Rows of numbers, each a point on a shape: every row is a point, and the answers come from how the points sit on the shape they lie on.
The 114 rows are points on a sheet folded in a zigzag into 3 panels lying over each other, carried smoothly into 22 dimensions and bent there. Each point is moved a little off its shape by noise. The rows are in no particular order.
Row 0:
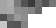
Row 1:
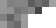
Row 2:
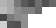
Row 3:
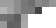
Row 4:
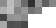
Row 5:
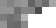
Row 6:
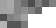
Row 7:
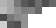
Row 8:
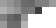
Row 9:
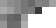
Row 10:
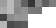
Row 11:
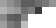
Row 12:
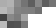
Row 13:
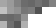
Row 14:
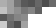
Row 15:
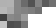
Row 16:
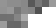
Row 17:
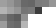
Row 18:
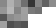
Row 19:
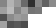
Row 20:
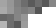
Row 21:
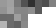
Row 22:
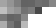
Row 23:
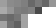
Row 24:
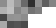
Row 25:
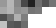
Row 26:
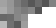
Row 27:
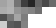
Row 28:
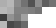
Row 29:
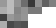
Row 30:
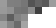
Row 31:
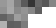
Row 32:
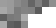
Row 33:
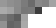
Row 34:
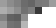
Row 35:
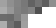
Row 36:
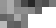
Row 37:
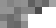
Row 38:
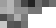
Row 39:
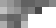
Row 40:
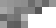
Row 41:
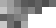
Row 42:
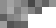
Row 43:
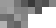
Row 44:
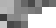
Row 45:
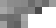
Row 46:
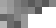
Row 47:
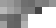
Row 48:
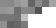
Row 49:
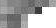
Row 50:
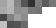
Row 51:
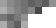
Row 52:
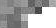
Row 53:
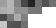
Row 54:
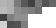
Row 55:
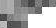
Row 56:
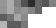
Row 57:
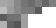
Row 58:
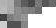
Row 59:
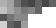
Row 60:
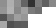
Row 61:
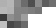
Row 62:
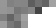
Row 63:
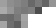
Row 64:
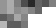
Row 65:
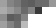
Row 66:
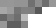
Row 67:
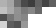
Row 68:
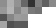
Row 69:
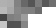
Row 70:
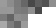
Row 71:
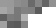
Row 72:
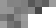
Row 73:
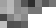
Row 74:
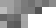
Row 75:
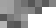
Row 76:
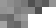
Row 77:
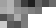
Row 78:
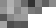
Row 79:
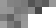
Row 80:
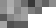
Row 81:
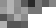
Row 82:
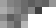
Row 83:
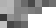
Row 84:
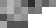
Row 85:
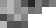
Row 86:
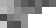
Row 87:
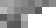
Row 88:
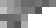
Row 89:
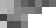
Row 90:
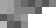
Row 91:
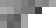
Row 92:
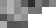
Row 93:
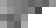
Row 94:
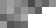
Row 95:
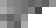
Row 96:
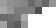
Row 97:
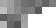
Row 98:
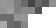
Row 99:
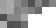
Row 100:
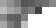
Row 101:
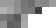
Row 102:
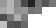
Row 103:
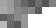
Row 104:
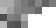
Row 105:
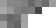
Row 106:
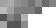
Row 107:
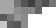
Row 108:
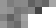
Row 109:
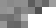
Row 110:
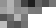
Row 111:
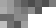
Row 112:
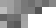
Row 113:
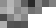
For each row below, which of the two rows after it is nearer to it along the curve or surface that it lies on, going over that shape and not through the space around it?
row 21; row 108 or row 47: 108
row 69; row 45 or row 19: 45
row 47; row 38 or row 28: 28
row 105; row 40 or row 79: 40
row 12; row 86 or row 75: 86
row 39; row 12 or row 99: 12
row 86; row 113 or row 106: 106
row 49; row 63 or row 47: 63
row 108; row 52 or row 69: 52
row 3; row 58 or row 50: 58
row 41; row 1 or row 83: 83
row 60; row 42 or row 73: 42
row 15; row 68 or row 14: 14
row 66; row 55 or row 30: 55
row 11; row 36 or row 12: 12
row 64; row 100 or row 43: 43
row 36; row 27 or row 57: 27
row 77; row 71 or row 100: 71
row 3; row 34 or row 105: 34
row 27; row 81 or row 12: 81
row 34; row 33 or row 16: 33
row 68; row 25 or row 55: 25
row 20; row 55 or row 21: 55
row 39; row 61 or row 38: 61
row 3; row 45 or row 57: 57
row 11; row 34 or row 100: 100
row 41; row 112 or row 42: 112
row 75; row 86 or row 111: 111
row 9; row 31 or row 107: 107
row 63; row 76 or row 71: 71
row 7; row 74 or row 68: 74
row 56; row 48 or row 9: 48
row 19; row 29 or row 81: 81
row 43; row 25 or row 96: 25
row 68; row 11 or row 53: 53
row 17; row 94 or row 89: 89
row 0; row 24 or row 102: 102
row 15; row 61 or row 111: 61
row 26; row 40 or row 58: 40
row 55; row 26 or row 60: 26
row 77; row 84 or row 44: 84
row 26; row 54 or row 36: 36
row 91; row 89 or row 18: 89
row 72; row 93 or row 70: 70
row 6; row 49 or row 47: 49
